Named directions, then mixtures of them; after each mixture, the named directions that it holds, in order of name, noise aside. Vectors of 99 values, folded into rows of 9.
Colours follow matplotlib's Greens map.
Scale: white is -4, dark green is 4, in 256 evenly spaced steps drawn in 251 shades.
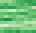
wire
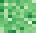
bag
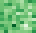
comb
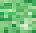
comb, wire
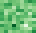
comb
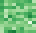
bag, wire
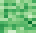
bag, wire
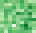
comb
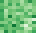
bag, comb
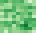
comb, wire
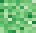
bag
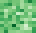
comb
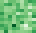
comb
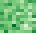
comb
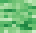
comb, wire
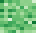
bag, wire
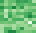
bag, wire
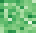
bag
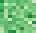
bag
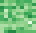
bag, wire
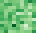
comb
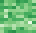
bag, wire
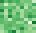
bag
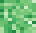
bag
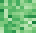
bag, comb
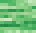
wire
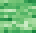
comb, wire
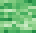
comb, wire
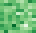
comb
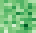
comb
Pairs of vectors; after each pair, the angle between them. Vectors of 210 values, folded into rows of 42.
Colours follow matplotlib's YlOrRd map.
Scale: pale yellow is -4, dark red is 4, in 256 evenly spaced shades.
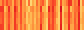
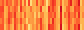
nearly parallel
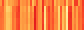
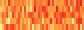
orthogonal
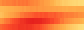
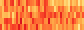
partly aligned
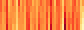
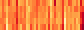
nearly opposite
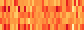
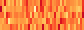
orthogonal
